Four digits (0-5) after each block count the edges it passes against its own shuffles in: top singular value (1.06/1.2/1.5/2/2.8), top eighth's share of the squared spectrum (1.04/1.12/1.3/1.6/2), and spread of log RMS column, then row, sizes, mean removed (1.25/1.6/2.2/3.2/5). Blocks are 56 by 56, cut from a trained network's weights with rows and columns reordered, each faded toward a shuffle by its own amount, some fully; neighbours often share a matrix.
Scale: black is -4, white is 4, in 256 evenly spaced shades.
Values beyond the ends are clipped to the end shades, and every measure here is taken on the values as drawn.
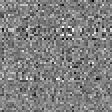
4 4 1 3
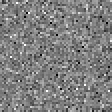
1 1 0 0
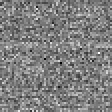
2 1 0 0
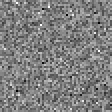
0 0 0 0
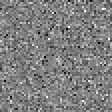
1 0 0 0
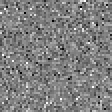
0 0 0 0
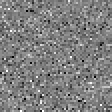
0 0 0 0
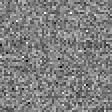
1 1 0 0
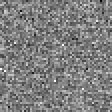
0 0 0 0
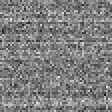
3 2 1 1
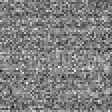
3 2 0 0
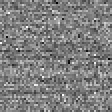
3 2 0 1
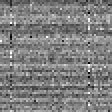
4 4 2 2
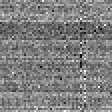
4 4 2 2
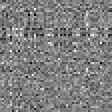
4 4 1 2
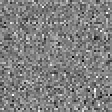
3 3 0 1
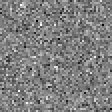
1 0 0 0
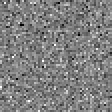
0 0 0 0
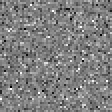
0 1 0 0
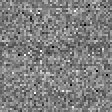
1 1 0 0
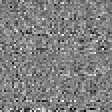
4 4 1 3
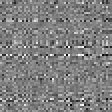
4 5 2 4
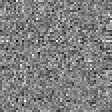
3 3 0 1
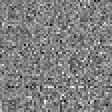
3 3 0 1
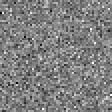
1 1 0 0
